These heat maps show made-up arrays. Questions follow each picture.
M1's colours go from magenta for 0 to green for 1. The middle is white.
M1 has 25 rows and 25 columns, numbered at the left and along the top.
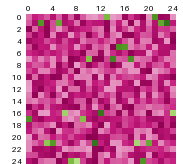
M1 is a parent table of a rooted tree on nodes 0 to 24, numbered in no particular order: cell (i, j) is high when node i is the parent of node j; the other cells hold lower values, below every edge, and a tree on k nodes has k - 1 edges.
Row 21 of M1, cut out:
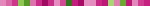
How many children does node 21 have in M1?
5
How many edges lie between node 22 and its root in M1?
1
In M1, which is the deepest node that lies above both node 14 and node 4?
7
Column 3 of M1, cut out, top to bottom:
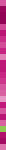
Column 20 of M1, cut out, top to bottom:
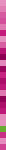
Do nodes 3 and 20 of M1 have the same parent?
yes
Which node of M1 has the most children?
21
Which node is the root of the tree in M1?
1
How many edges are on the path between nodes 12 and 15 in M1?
3
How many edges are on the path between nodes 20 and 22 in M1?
9
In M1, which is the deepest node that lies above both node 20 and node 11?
21
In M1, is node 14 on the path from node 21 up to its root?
no
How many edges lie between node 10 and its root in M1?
5
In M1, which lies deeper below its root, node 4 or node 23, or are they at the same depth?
node 4
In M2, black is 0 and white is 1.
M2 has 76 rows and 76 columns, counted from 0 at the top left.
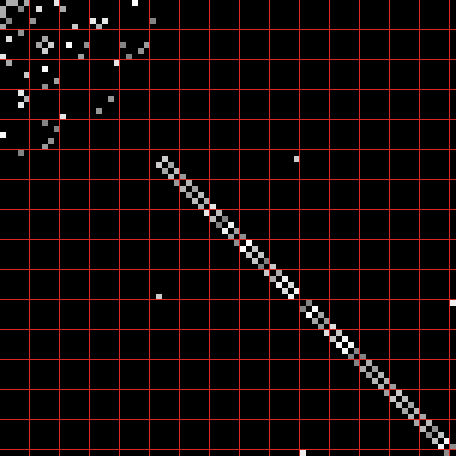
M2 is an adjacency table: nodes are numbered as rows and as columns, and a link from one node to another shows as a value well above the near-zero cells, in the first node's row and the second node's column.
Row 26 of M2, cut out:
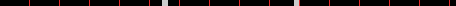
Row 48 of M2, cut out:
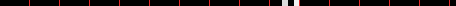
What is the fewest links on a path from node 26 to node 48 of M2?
2
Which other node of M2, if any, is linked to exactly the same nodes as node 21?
node 13
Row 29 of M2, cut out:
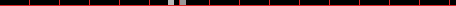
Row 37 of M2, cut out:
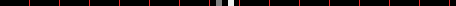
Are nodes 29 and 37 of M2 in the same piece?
yes
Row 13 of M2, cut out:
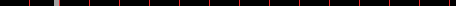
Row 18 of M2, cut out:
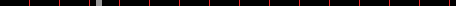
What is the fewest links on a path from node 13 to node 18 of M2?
5
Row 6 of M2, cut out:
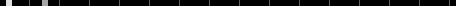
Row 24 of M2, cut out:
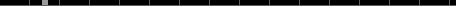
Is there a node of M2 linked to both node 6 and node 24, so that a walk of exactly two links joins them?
yes
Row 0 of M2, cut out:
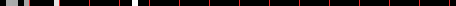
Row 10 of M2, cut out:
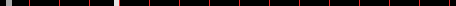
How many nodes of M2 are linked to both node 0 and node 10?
1
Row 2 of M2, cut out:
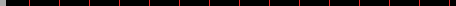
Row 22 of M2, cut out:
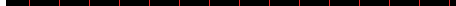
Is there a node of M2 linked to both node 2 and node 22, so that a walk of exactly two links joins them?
yes
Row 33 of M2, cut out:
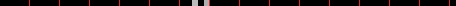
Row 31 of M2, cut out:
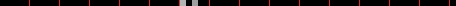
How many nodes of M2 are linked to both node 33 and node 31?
1
